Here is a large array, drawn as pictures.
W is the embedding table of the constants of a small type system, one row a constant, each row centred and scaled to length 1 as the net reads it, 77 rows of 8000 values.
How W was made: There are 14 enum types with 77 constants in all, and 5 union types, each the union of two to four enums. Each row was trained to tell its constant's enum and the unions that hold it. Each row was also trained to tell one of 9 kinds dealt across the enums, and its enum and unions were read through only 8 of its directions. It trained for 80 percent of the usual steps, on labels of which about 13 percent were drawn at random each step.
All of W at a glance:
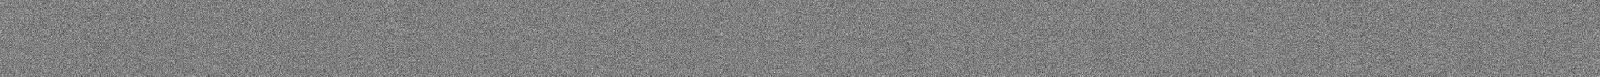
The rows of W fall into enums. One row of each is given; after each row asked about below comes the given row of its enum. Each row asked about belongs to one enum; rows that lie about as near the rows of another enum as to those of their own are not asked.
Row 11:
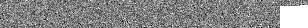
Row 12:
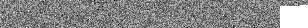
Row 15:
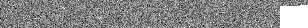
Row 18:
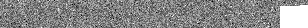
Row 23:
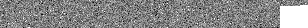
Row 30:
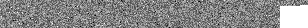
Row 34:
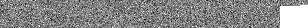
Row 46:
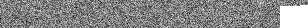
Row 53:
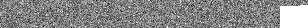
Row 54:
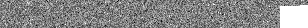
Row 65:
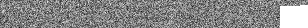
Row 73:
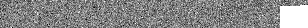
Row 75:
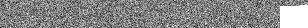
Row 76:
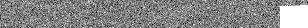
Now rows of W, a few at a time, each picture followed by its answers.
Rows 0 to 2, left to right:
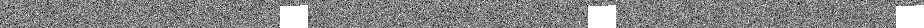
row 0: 11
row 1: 65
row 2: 75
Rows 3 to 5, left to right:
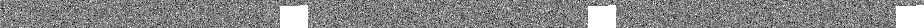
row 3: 75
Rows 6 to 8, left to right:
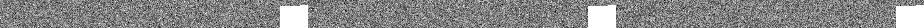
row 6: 46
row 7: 73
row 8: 54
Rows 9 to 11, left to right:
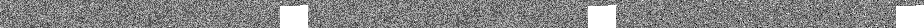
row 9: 12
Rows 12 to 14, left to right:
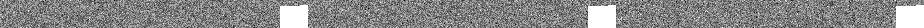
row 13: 30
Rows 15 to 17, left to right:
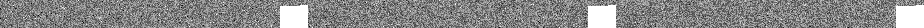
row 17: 18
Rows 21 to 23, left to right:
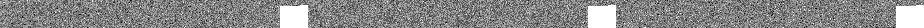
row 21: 18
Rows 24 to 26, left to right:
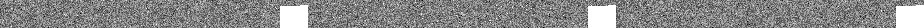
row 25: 18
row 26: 73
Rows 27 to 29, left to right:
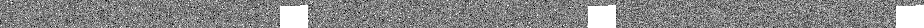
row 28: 34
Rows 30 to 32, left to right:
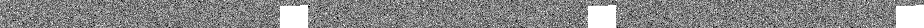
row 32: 76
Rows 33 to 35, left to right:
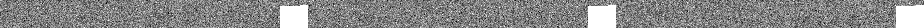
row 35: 76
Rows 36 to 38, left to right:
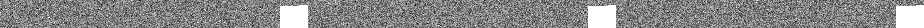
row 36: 18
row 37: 18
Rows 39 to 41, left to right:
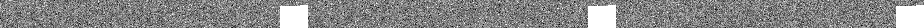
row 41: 73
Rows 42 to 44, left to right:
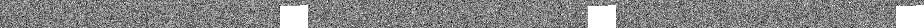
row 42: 65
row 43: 46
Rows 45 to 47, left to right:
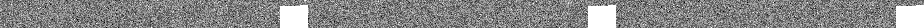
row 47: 15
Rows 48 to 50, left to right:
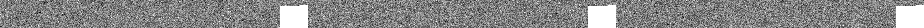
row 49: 75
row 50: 12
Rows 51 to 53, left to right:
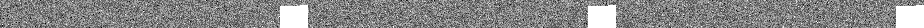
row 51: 76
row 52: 46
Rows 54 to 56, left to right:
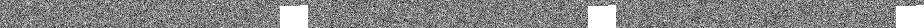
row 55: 12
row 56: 12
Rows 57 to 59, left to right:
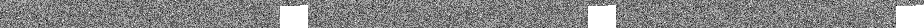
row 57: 30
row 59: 76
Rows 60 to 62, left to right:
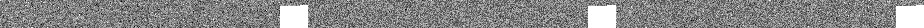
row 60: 65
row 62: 34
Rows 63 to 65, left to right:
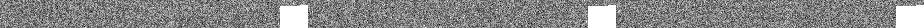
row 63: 76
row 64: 11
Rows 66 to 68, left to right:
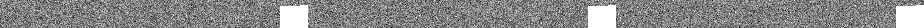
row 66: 46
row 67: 46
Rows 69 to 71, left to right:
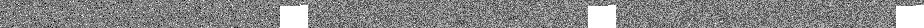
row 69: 23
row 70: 12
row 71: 15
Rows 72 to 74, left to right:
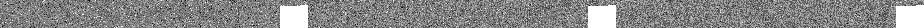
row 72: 11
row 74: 30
